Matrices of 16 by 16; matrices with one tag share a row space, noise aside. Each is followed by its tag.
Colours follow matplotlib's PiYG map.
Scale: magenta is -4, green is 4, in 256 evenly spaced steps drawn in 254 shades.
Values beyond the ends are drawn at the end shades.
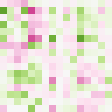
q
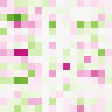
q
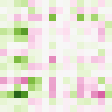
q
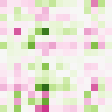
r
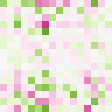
r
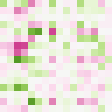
q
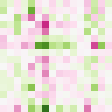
r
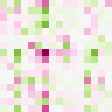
r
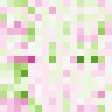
q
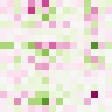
r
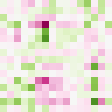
r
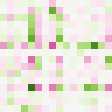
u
